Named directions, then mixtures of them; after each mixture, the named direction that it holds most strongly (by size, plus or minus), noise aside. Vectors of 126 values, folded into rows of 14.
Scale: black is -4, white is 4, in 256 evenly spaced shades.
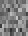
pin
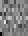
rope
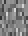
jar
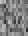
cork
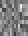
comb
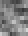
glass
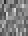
jar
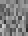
cork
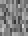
cork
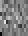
rope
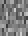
jar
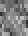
glass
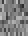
jar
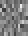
comb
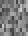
pin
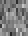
jar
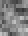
glass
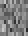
cork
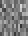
comb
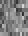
jar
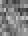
glass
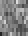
glass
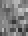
glass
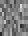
comb
